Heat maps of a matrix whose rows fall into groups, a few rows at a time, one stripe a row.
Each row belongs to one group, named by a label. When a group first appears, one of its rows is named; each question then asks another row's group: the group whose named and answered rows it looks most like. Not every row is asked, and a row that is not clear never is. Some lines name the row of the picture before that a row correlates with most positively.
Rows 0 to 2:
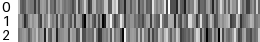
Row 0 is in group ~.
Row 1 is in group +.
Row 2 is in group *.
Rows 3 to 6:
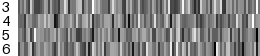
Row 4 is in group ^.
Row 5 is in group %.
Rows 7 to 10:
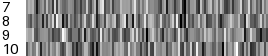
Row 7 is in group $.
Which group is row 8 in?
~
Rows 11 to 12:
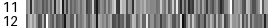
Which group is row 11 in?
~
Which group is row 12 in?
$
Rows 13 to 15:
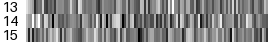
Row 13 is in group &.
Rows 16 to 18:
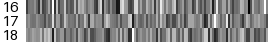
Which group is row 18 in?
*
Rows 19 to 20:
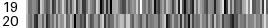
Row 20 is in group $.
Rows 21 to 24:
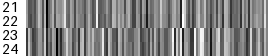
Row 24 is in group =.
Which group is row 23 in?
=
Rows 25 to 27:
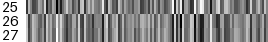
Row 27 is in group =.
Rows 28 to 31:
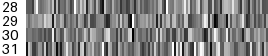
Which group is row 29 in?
*
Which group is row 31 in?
=
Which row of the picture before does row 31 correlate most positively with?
25
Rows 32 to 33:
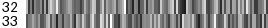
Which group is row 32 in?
~
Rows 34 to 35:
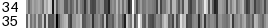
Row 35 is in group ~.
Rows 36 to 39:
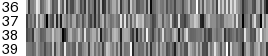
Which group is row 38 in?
^
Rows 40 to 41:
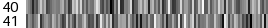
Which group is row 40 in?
+
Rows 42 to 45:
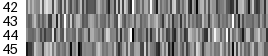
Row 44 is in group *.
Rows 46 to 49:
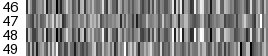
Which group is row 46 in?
=
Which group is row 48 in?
=
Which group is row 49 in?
~
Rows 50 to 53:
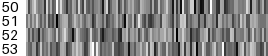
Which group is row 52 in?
%
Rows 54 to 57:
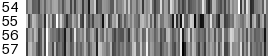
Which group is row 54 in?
~
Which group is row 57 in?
$
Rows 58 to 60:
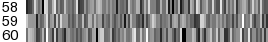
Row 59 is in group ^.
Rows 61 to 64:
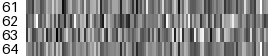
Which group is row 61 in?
^
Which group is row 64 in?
^
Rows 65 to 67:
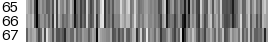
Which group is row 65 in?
$
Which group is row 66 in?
$
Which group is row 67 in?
$
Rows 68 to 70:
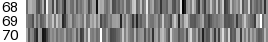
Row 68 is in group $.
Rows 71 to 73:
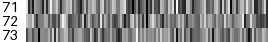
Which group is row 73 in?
%
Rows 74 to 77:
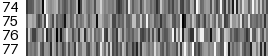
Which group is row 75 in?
$
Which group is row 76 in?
=
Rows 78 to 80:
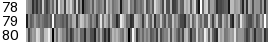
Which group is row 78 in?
%
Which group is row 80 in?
*
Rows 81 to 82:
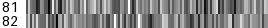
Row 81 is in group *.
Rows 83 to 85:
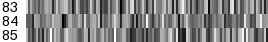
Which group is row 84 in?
^
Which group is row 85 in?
~
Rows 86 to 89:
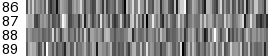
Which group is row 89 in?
$
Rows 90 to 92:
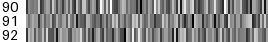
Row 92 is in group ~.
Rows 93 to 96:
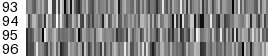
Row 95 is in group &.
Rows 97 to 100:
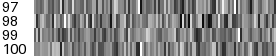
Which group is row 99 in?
~
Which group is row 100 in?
*
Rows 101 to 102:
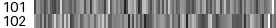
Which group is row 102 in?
^
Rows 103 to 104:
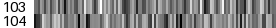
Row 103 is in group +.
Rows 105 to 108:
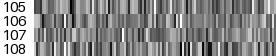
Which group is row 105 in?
^
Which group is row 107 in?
~
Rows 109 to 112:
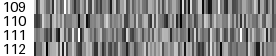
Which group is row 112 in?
%
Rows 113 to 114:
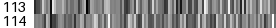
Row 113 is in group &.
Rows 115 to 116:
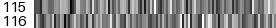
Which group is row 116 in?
=
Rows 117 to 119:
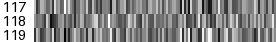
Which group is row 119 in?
=
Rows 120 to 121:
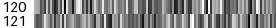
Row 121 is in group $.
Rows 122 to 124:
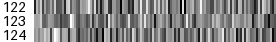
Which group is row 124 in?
*
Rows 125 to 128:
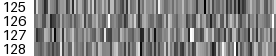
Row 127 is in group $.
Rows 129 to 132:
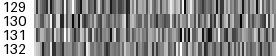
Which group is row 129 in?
%
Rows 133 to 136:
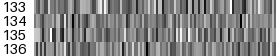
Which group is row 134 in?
&
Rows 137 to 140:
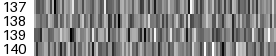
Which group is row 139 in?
^
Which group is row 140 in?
*
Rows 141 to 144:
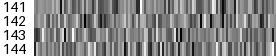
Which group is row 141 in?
*
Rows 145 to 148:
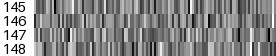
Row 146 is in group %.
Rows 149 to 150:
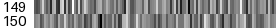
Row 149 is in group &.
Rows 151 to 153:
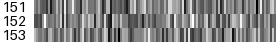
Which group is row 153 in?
+
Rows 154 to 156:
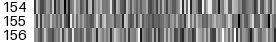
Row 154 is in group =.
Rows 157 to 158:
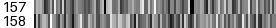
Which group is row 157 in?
$
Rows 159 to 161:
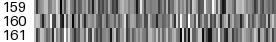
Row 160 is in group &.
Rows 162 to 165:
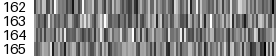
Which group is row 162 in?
$
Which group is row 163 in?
+
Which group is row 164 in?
~
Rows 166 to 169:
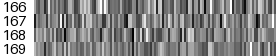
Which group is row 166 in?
+
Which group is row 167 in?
%
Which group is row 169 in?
^
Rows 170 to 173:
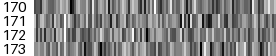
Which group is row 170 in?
^
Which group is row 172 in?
~
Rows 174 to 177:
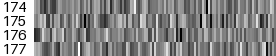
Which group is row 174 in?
%
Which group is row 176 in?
&
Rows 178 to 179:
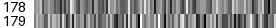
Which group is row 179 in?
*
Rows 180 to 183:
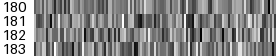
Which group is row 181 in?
~
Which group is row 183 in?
$
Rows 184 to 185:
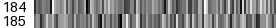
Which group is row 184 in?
&
